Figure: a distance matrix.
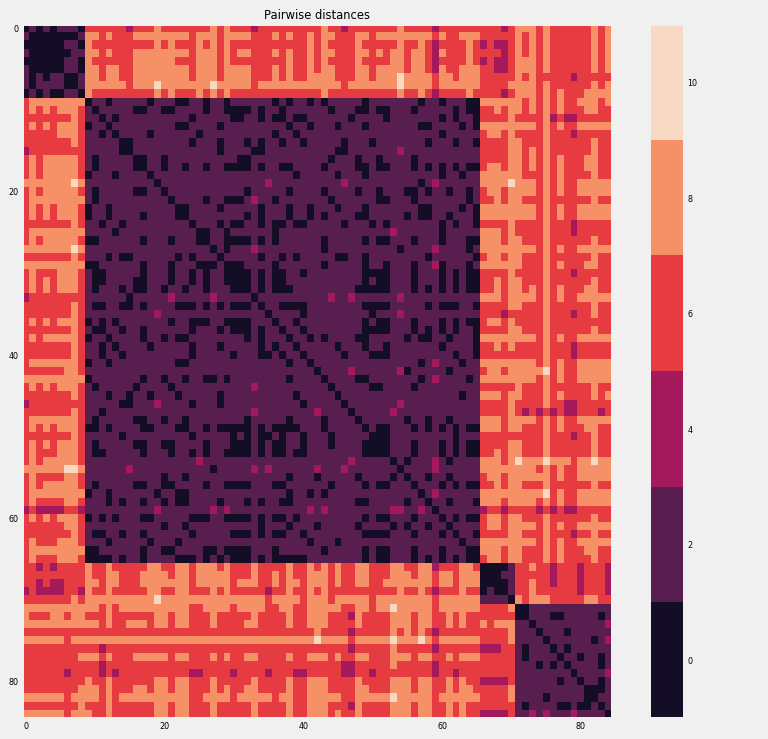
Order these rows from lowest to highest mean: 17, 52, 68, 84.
52, 17, 84, 68
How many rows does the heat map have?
85
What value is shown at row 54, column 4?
8
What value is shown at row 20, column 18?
2
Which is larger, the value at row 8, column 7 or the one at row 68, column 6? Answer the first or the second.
the second
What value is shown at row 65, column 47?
2
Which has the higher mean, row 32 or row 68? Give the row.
68
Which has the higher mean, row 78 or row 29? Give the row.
78
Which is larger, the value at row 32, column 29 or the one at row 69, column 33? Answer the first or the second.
the second
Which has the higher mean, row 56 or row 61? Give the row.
61
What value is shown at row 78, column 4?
6
